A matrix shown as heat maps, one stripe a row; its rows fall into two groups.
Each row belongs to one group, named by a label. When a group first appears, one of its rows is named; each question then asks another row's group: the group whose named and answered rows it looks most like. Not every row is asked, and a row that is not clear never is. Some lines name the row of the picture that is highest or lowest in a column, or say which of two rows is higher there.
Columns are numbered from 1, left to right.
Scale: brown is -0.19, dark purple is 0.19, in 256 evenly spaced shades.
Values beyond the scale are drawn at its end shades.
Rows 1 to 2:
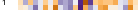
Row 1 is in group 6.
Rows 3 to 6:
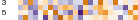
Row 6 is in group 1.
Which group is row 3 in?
6
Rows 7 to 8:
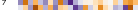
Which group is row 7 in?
1
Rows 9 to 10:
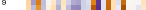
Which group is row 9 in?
6
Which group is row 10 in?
6
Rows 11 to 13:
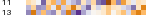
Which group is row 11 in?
6
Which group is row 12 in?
1
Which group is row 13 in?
1
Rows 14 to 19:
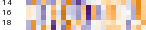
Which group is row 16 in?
6
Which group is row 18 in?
1
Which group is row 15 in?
6
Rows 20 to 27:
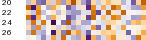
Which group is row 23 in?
6
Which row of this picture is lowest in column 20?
22
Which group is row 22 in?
6
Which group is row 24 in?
1
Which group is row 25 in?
6
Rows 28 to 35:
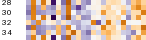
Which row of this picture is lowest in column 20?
32
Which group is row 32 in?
6
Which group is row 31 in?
1
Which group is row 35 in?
1
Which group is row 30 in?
1
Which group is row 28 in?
1
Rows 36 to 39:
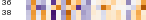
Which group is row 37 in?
1
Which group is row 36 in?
1
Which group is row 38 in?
1
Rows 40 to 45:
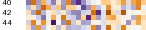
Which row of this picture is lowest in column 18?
43
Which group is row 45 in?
6
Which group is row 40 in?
1
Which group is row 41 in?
1
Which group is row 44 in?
1
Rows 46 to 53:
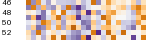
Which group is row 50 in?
1
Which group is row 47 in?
1
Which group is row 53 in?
6
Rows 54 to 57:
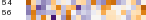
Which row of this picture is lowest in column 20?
56
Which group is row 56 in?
1
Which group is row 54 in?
6
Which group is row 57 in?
1
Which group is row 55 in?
1
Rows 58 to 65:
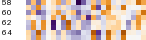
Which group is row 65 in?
6
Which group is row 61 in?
6
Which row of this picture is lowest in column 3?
64
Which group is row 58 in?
1
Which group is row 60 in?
1
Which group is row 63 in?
1
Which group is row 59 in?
6
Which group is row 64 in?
6
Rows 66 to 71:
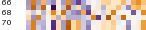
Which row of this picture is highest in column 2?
69
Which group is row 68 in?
6
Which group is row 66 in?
1
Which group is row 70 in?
1
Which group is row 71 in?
1
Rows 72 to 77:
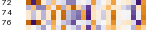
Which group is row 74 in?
6
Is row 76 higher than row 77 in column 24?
No
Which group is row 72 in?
6
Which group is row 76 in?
6
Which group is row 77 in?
6
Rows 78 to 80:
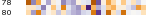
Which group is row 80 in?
6
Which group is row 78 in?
6
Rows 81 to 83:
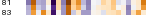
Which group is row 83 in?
1
